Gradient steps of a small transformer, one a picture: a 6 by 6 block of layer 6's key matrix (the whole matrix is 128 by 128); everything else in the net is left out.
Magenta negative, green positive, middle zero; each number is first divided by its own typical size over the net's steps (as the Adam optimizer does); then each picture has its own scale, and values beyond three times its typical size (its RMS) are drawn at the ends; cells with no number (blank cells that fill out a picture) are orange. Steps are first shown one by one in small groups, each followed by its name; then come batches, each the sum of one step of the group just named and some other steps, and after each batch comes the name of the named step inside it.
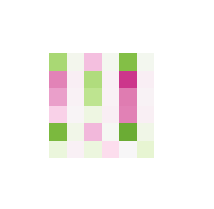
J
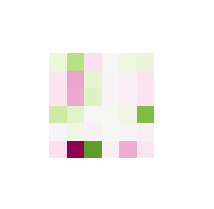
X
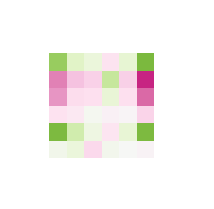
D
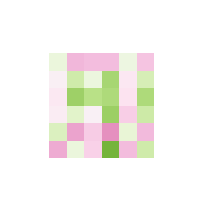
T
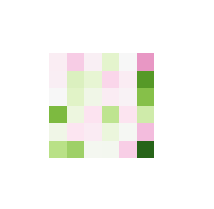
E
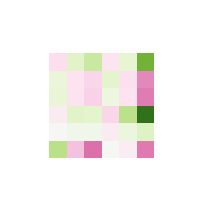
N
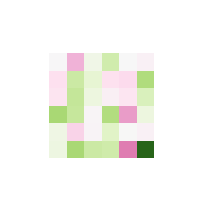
E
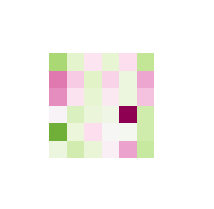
J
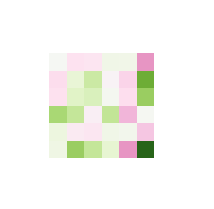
E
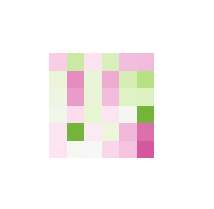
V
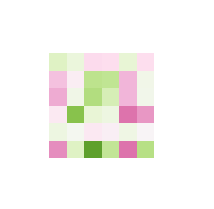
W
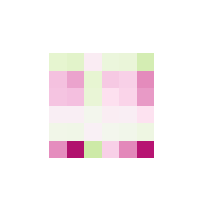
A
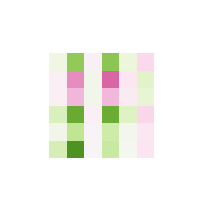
V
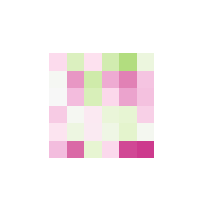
A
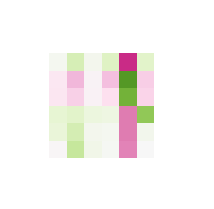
V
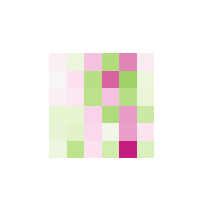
V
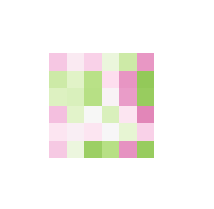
W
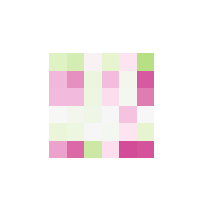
A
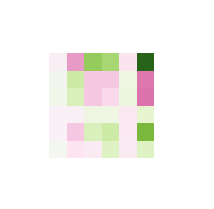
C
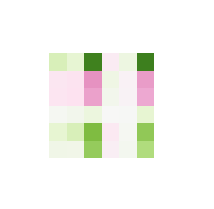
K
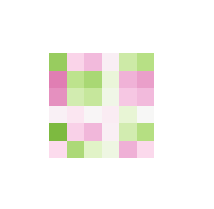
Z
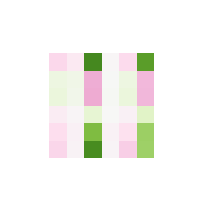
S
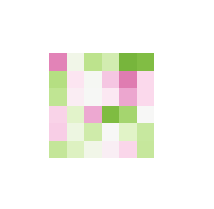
K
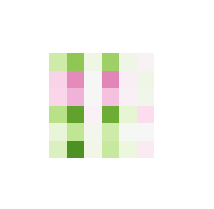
S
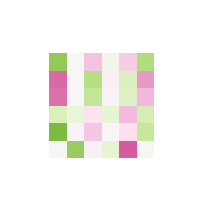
Z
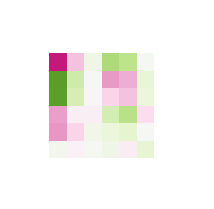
C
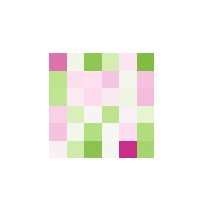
S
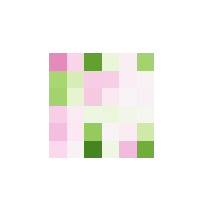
S
